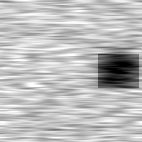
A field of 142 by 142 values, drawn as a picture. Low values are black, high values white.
In the middle right lies a patch that is lower than the rest. One dip sinks in the middle right. The values are skewed, with a long tail toward low values. The middle right is the ninth with the lowest average.
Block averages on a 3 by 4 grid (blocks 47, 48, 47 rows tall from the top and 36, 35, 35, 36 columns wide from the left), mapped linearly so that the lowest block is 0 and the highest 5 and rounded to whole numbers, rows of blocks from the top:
5 5 5 5 | 5 5 4 0 | 5 5 5 5
